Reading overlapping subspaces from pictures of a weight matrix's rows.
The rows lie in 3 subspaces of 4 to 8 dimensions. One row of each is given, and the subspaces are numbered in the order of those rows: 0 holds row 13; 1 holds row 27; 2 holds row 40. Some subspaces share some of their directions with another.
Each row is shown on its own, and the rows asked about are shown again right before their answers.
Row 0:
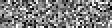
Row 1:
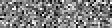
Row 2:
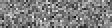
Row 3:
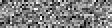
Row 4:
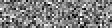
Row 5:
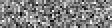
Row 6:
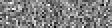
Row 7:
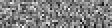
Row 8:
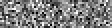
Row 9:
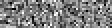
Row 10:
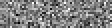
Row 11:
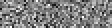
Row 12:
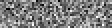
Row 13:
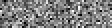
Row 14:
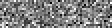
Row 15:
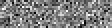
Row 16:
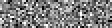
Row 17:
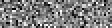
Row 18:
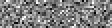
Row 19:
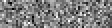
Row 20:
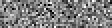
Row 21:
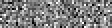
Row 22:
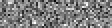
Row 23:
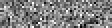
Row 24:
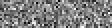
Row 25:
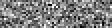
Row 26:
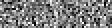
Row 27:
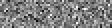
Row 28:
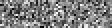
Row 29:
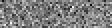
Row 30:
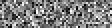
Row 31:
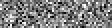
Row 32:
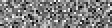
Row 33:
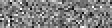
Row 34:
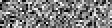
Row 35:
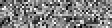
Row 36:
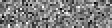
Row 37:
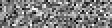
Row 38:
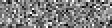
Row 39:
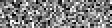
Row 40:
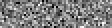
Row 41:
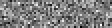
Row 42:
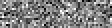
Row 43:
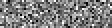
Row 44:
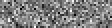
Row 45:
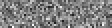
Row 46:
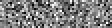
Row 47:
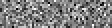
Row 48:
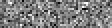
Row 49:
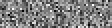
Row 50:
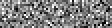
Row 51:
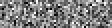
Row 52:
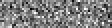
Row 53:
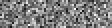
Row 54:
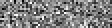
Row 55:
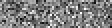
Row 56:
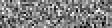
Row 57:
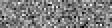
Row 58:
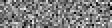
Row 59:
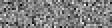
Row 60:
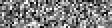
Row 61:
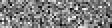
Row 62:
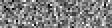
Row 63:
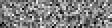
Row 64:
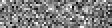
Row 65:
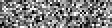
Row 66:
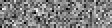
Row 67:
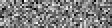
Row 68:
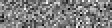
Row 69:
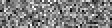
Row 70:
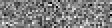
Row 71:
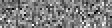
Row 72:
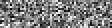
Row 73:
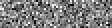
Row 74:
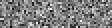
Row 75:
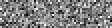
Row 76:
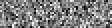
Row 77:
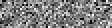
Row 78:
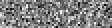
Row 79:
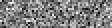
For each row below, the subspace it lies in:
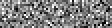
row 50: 2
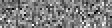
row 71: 2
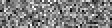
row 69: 1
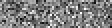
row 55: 1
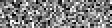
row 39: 1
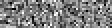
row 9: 0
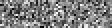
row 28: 0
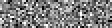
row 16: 1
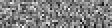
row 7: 2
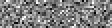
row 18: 1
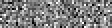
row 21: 2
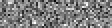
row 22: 0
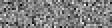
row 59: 2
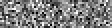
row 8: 2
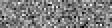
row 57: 2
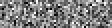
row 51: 0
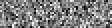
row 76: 1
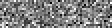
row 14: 2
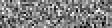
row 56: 2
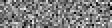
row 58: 0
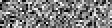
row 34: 0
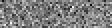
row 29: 0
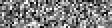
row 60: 0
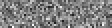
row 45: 2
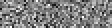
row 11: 1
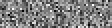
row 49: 0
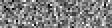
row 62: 2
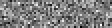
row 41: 2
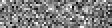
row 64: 0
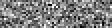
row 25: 2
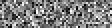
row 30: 1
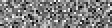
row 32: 1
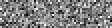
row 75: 2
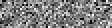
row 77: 0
